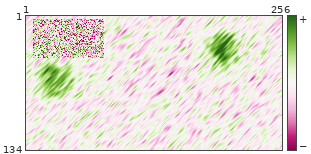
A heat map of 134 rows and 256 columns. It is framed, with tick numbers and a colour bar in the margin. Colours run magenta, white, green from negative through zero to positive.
Roughest part: top left. Bumps: two. Average level on the scale: 50%. Odd patch: rougher, in the top left.
